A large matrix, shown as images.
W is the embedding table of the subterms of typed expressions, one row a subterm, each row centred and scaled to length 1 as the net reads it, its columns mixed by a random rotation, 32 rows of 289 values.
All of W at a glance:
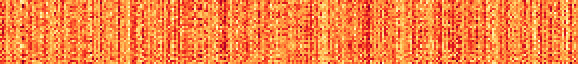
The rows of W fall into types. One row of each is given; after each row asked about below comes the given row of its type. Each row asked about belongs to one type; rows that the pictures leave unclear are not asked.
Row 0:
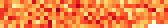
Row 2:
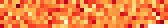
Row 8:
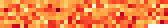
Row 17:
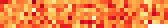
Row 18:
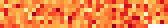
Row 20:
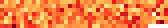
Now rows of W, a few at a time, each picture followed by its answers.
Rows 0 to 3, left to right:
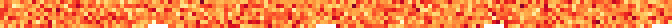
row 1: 17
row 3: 2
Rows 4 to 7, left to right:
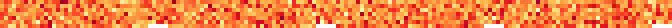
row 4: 0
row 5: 0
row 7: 17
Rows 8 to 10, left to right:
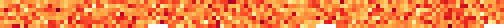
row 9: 0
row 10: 18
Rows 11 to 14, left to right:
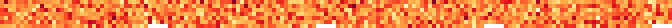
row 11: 0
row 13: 8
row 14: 17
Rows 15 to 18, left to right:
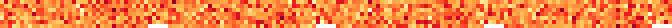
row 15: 18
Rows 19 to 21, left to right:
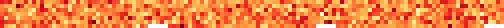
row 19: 2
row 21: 18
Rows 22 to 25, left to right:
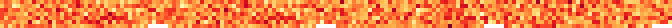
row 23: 0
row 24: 18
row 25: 2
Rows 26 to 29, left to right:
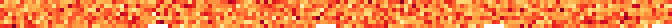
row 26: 20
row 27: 18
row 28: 2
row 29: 8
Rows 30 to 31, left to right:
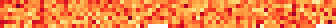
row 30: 2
